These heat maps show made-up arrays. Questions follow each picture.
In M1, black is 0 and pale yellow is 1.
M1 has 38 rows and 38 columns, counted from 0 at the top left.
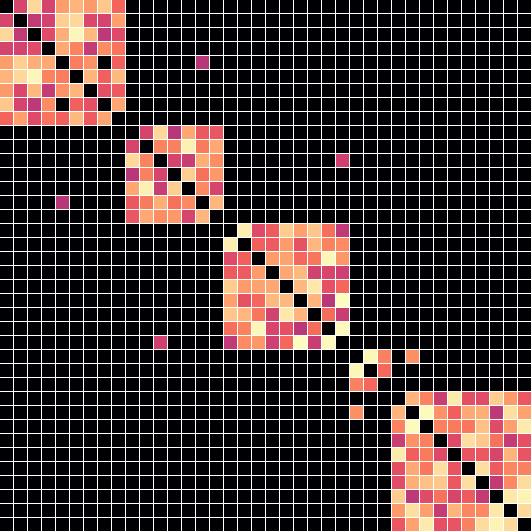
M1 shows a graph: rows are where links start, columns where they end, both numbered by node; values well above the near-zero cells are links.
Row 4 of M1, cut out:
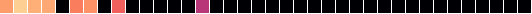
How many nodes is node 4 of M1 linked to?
8
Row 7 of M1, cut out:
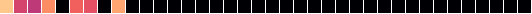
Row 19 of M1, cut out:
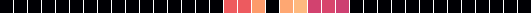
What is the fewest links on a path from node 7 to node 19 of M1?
6
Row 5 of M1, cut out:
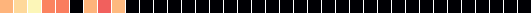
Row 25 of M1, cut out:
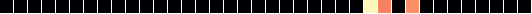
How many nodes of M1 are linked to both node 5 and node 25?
0
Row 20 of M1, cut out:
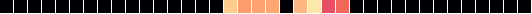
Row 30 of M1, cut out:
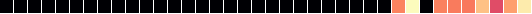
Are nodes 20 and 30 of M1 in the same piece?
no
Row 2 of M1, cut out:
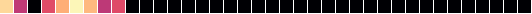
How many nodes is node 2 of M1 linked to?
8
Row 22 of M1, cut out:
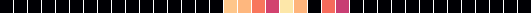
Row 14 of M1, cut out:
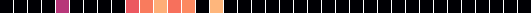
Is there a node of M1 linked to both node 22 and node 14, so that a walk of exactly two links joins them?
no
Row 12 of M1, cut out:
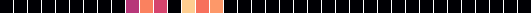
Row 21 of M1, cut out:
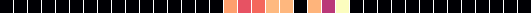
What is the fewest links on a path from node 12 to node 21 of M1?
3
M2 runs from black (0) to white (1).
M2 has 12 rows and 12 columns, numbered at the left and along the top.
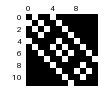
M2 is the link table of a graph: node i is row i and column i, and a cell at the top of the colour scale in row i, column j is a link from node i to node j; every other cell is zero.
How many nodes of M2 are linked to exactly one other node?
1
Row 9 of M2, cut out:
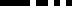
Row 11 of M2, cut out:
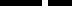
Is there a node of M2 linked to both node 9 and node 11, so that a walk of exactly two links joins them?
no
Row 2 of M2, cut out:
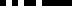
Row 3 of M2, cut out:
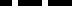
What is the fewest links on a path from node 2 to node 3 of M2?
1
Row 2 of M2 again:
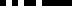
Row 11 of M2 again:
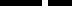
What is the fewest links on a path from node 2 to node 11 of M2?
3
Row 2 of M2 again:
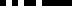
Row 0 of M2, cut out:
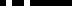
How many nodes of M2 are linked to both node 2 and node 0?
1
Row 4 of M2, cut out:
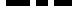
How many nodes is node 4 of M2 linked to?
3
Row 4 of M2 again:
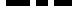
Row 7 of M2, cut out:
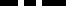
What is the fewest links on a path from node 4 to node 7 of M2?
3
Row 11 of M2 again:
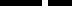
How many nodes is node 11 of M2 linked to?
1
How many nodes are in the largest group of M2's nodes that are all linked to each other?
2
